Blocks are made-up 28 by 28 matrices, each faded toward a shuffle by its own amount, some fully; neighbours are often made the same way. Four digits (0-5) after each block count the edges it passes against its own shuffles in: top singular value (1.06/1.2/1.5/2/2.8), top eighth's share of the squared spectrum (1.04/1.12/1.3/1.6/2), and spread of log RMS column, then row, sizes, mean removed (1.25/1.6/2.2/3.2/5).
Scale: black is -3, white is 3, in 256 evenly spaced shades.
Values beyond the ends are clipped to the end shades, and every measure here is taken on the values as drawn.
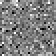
2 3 1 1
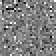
2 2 0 1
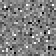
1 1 0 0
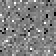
0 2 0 0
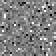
0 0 0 0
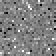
1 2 0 0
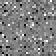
1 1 0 0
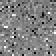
1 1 0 0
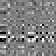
4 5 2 3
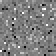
0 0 0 0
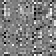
3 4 3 0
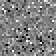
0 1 0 0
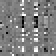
4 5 2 2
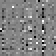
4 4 2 1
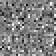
3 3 1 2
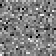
0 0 0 0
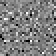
3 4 1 2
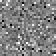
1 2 1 0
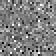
0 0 0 0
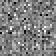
2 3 0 1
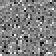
2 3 0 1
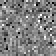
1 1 1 0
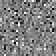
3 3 1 1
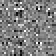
3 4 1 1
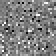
0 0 0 0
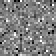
0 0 0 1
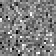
1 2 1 0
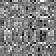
3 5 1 2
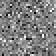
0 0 0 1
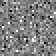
0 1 0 0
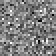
0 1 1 0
